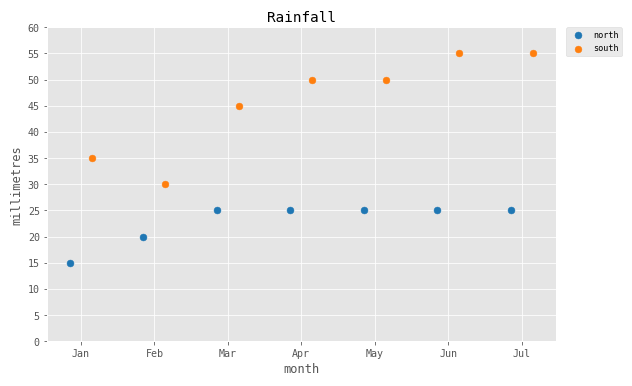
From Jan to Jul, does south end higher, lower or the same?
higher
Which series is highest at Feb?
south
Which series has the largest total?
south
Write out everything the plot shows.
Title: Rainfall
x-axis: month, ticks Jan Feb Mar Apr May Jun Jul
y-axis: millimetres, ticks 0 5 10 15 20 25 30 35 40 45 50 55 60
Legend: north, south
Values:
north: 15 20 25 25 25 25 25
south: 35 30 45 50 50 55 55
